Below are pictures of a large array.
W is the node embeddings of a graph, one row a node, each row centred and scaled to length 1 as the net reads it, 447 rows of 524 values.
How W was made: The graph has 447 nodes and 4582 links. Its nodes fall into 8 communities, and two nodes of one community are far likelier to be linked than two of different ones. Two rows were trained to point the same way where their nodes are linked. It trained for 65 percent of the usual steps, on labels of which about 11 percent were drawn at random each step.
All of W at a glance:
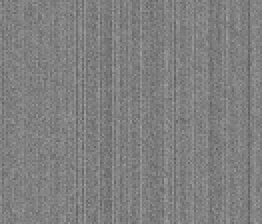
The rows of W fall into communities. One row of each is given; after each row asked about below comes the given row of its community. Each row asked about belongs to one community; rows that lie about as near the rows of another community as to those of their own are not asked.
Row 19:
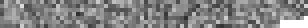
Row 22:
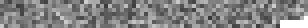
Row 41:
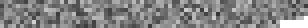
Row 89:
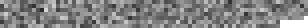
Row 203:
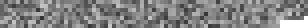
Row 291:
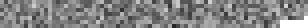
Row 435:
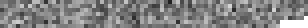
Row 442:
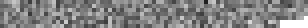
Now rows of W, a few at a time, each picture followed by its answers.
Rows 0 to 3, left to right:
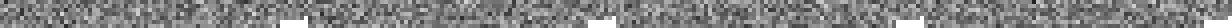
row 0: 203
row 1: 89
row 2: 22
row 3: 291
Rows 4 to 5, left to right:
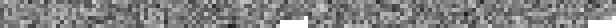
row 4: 442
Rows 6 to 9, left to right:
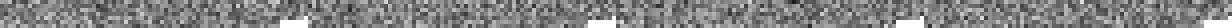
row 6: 435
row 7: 89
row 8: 442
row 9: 435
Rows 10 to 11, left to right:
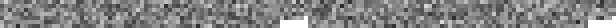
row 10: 41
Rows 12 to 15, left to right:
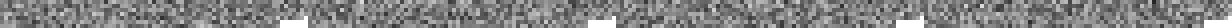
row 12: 89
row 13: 89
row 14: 203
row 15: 41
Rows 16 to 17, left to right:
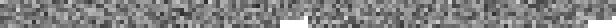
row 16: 291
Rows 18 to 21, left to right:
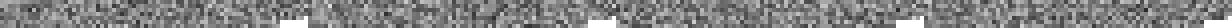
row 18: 19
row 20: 41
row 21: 89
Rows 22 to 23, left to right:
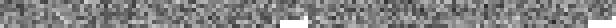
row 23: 41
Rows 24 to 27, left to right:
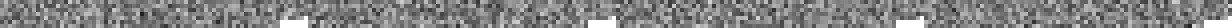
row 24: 89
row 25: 203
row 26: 203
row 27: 435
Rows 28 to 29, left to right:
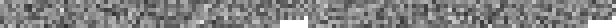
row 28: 19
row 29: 19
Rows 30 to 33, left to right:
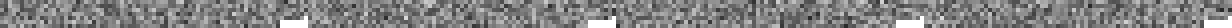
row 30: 203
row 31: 435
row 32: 19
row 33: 203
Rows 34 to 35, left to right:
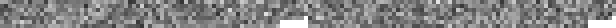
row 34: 442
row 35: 41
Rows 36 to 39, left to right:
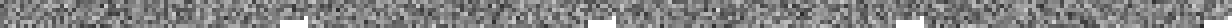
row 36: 203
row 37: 22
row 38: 22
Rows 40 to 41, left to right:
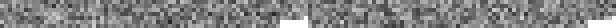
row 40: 19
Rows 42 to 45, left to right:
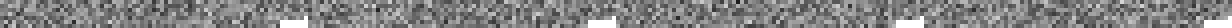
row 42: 203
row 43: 89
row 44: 435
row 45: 89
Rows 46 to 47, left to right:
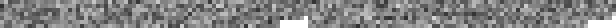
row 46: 89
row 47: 19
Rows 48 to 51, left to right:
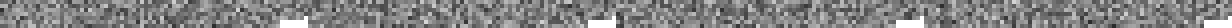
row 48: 19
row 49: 41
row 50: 41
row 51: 22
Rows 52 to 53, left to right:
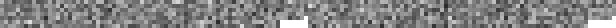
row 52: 203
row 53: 19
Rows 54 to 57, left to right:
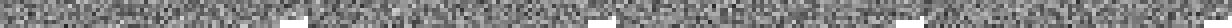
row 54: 435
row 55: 41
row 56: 19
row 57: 203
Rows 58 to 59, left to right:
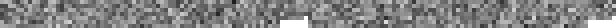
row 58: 442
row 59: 19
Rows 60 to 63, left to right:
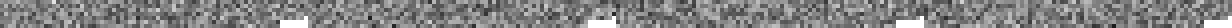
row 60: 19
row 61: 435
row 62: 442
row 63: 89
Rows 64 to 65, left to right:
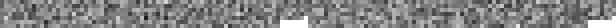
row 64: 89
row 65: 442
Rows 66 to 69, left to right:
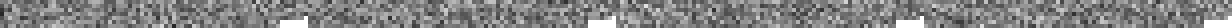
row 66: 442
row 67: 291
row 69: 291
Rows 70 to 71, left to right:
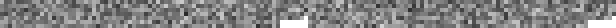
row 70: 22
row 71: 435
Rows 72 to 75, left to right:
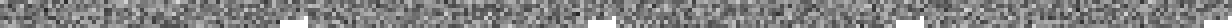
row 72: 89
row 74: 203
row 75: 22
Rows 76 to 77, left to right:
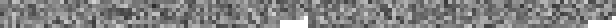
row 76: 22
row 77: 442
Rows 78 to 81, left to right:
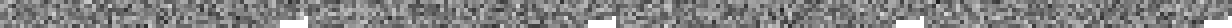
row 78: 435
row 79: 442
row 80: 442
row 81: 442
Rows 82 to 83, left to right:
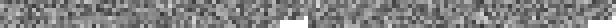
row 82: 435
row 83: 41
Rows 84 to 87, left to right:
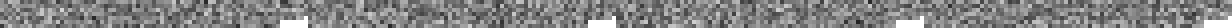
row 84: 19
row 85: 442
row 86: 291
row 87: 19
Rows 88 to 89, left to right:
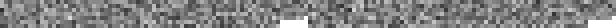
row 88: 19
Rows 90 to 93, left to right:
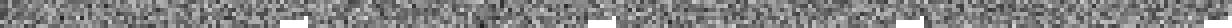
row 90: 203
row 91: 19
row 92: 442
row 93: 41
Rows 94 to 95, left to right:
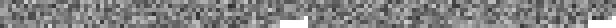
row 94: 89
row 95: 41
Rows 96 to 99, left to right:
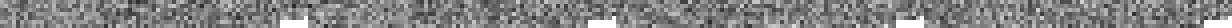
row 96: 22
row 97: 442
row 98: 41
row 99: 89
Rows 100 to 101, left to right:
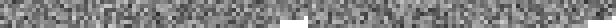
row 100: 291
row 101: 41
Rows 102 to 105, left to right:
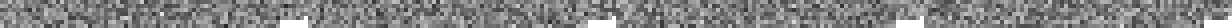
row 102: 19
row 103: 435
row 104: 291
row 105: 22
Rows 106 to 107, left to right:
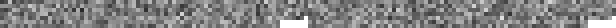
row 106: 203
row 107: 19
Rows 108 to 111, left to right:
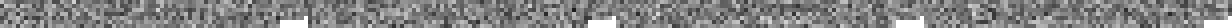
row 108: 291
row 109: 442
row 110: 435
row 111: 291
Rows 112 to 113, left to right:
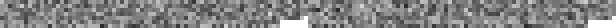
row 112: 435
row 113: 291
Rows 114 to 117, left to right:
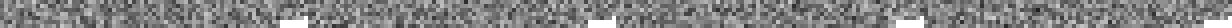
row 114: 41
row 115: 203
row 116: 435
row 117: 41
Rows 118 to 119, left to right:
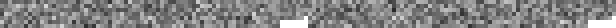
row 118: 41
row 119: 89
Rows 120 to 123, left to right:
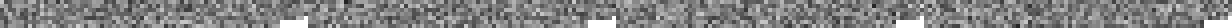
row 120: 435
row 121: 19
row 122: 19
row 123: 203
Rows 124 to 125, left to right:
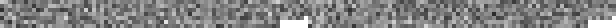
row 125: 19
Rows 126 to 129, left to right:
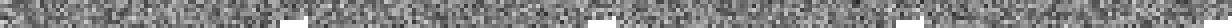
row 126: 435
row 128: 203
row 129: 291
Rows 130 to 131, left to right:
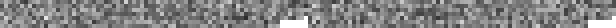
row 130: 435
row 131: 22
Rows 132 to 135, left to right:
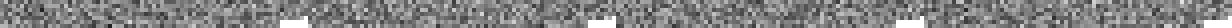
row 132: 291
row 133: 89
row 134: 19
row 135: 41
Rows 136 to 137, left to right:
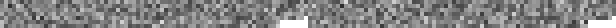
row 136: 435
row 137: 435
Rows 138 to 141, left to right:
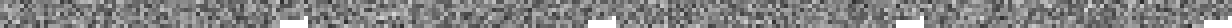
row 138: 435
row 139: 89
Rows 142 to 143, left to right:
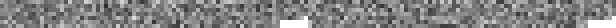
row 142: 89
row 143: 435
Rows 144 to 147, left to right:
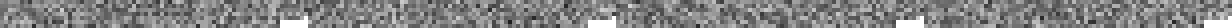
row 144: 203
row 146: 442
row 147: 22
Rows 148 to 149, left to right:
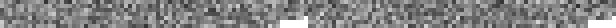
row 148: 435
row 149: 435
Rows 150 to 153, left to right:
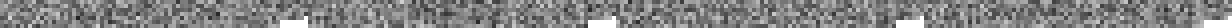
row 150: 435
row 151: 22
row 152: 41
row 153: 435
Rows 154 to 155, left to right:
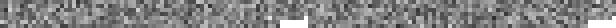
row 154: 203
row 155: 19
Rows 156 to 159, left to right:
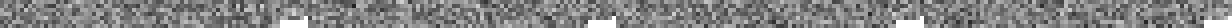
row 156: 435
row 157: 442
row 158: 435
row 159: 291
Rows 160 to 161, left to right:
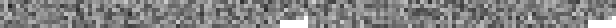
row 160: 41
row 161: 22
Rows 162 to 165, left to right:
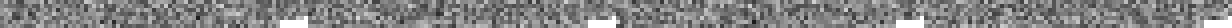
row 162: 89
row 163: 22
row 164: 41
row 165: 435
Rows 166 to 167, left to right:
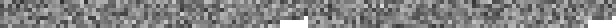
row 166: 442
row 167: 203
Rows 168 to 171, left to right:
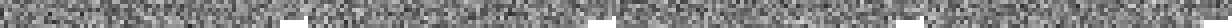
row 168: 41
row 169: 435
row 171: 435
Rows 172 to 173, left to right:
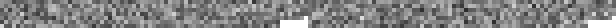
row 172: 291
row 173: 41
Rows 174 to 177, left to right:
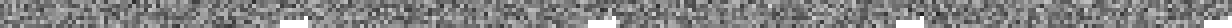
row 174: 19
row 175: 435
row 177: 89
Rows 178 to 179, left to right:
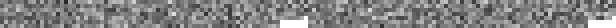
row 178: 89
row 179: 291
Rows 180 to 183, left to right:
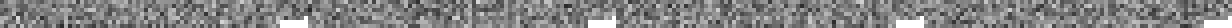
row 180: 203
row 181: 41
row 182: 203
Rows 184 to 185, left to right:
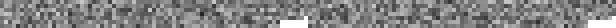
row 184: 435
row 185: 89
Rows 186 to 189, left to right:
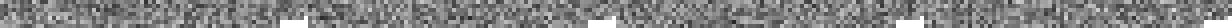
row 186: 22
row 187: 89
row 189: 442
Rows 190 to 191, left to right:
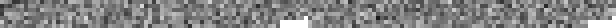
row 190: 41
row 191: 22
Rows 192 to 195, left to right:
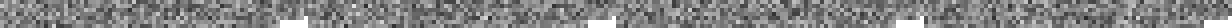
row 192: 435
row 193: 22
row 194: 291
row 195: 89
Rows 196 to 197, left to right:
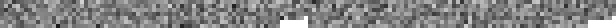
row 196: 442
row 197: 19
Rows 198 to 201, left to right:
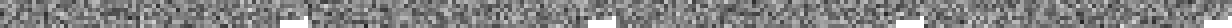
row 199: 41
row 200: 41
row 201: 89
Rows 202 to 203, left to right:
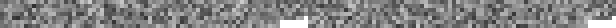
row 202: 89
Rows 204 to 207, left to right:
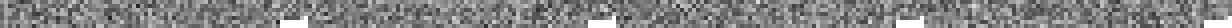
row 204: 41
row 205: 41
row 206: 203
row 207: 22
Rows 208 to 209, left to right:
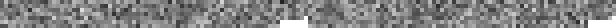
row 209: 22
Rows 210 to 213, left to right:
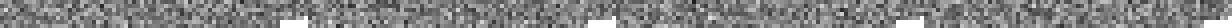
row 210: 291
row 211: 442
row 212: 41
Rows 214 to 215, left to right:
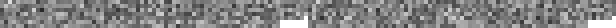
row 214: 19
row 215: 19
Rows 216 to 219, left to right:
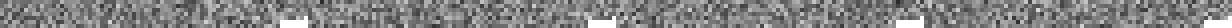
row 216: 203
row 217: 203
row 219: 89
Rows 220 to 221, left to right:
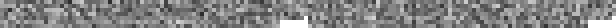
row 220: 291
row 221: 22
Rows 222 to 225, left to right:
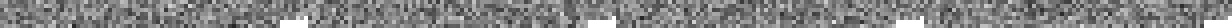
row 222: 89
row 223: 435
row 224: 19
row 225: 22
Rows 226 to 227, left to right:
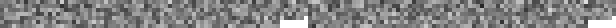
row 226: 41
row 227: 442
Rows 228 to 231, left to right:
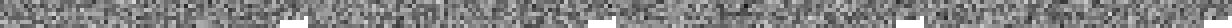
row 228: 89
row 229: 19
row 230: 22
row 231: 89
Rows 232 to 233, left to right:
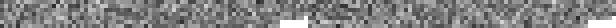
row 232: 19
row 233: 89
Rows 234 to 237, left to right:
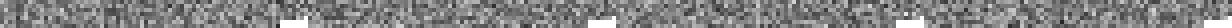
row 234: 22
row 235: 89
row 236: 291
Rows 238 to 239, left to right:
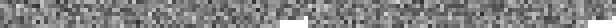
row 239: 435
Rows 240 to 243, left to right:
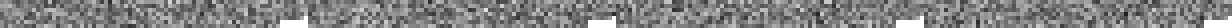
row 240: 41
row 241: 442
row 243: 442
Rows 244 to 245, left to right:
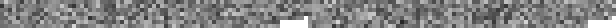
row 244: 442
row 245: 19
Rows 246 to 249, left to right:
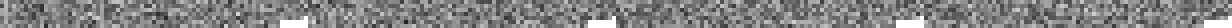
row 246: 89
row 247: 442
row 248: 291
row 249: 89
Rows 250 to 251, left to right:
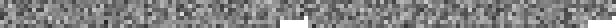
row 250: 203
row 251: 203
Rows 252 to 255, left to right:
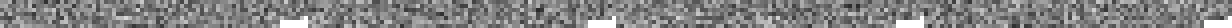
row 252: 435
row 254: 19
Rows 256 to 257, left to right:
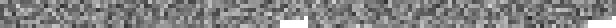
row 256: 41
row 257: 291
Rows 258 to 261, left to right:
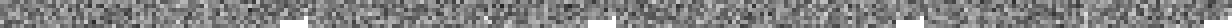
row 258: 41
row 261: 41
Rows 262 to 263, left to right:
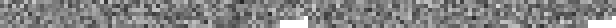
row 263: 89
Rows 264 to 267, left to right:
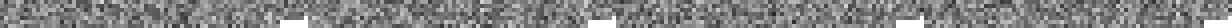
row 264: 203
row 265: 203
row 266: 203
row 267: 203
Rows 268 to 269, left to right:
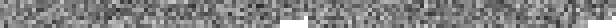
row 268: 19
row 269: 435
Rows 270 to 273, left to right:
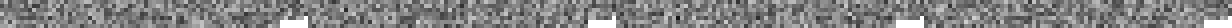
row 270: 89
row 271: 203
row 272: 291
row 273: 19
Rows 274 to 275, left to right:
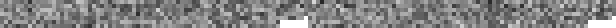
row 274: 435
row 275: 442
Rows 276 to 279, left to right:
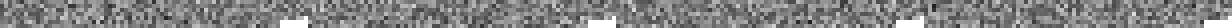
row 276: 89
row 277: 19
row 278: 442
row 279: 41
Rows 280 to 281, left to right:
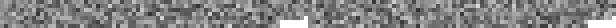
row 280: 291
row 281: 41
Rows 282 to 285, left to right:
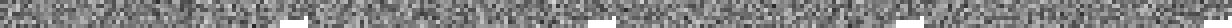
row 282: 203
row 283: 442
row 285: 19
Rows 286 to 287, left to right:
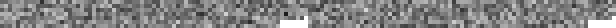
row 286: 19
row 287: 41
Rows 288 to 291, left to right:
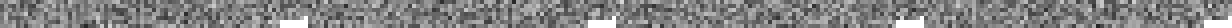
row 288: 22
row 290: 89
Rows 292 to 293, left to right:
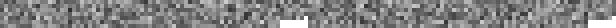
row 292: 89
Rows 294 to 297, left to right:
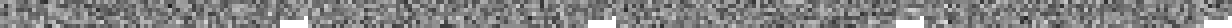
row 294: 22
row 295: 435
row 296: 19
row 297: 435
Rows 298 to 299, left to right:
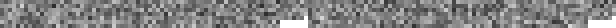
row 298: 19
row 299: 41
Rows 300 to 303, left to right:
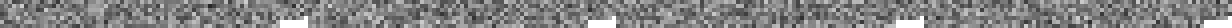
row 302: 19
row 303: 442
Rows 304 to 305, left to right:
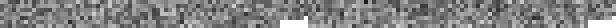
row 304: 89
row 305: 22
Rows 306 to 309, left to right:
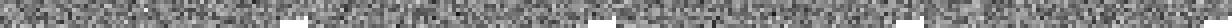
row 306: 291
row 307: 19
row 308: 442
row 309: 442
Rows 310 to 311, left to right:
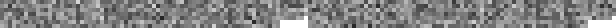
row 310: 22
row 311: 203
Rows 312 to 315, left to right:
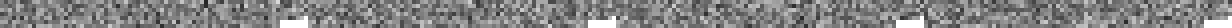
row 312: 435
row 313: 291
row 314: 203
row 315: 41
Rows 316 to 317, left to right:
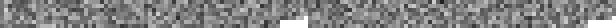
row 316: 41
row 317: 435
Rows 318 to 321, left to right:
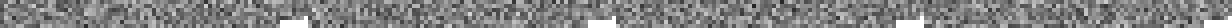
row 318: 442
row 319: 291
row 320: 291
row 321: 203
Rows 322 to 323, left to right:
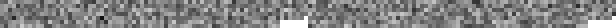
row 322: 19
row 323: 89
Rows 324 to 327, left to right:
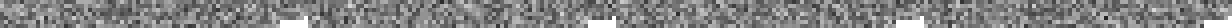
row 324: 435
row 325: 203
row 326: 435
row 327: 22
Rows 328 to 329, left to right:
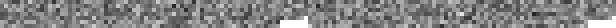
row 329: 22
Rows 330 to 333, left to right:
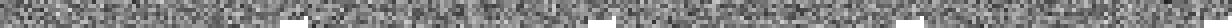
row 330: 89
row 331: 41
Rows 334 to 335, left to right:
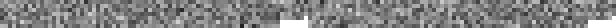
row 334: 291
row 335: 291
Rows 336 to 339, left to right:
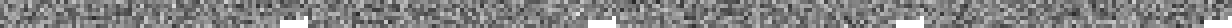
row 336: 19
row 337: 442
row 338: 22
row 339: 291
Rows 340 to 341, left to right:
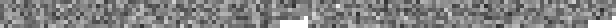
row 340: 435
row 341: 41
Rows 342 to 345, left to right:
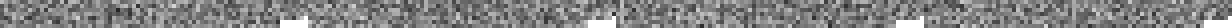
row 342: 41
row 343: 435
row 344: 89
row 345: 442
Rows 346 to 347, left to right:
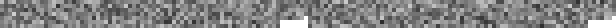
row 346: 22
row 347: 89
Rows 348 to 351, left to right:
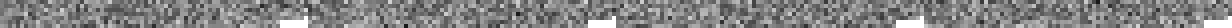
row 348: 22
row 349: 442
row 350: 89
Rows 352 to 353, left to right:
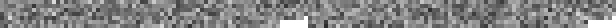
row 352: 435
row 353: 19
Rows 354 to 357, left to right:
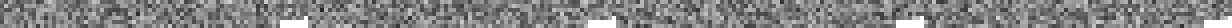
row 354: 22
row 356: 291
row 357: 291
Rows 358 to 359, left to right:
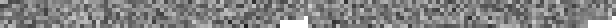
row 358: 89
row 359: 435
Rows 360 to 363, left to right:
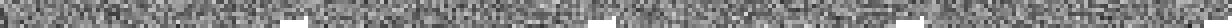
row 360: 19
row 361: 41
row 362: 291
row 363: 203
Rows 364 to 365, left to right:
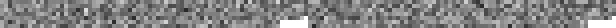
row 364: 435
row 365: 291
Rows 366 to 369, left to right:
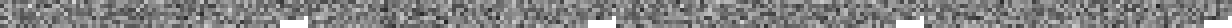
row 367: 41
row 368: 89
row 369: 442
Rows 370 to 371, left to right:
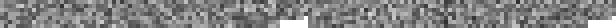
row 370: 435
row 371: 89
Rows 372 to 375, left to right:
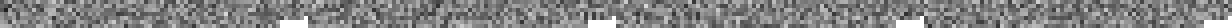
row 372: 442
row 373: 19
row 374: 203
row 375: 89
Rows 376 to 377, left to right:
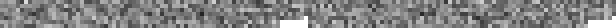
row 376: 291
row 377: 19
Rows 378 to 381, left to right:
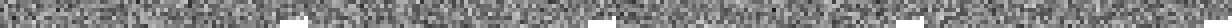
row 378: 19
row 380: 89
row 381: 19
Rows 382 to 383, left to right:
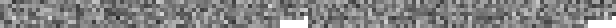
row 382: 22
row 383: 19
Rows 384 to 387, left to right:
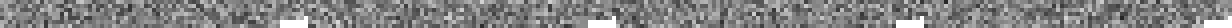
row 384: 435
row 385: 19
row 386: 89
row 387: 19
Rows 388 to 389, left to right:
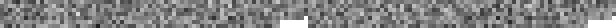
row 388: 291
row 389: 435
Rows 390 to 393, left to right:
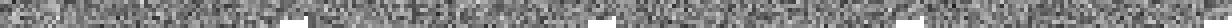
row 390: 442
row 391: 89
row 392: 291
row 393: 22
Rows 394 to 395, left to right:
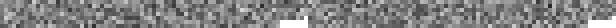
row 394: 41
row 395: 41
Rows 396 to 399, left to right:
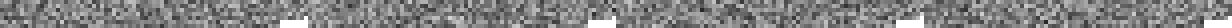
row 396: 89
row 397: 19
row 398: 19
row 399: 291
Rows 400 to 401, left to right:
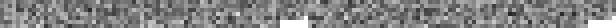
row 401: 435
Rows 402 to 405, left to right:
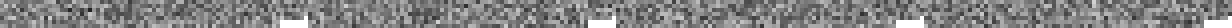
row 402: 22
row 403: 22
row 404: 19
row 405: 435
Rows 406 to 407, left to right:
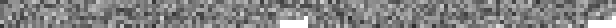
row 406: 19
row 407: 291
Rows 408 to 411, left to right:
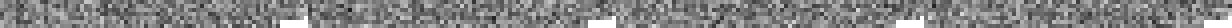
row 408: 22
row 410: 89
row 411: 22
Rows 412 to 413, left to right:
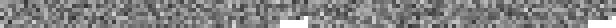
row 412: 435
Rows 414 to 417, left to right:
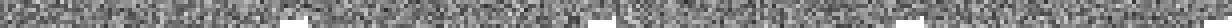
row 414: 41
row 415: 22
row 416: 442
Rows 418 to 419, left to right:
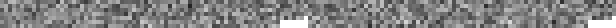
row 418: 19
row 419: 203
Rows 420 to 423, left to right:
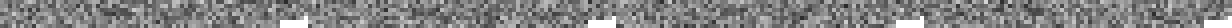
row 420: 19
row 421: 442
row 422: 19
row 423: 41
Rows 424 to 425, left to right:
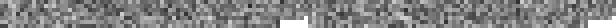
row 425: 22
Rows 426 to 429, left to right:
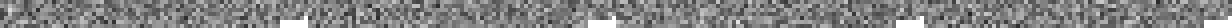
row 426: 203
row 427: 291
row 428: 291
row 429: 203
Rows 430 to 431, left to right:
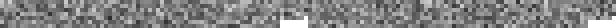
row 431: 89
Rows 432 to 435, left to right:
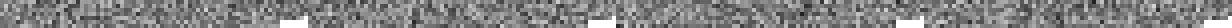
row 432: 19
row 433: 41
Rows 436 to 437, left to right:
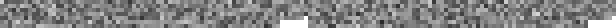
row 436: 291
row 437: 89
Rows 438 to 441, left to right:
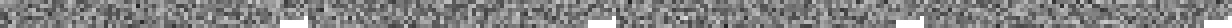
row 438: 41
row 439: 41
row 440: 41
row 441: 291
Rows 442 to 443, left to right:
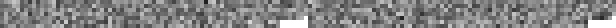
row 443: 41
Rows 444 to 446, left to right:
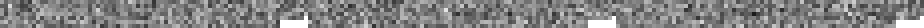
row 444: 203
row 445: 291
